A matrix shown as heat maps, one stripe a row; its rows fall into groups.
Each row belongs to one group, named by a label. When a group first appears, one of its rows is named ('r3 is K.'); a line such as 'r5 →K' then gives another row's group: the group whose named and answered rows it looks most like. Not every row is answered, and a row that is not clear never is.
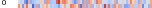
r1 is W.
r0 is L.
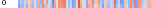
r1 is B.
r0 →B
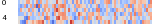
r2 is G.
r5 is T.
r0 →W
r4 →L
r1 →B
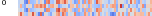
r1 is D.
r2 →L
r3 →G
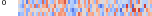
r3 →B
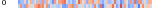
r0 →B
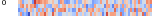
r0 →D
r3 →D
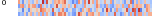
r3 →B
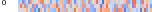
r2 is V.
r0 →T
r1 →G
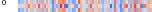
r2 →B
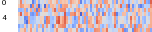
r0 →W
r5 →L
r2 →B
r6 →B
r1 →V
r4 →L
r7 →G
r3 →W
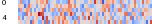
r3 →T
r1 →G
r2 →V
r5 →V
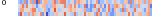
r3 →G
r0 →B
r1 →G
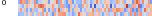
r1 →T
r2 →V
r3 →B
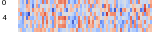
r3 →D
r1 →W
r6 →B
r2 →T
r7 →D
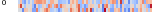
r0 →D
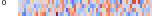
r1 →V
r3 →D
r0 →T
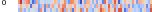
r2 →V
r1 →V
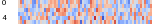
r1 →W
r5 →W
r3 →B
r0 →W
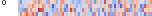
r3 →G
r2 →T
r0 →T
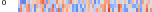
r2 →V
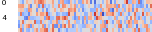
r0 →T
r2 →G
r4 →L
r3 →D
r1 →V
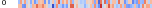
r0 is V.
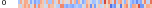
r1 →T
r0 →V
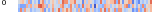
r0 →V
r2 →V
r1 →T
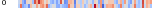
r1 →D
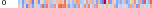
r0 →W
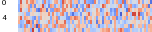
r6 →B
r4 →W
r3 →T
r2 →G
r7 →V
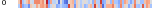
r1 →D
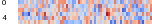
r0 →B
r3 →D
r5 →T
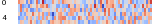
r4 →B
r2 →W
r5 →G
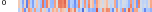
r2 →G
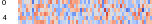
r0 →W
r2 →W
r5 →D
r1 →D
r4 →G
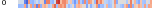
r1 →B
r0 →L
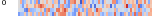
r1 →T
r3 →B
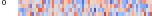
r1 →V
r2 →T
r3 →W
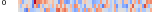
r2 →L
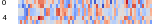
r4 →T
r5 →G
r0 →T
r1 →T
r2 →L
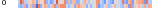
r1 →B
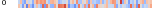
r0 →D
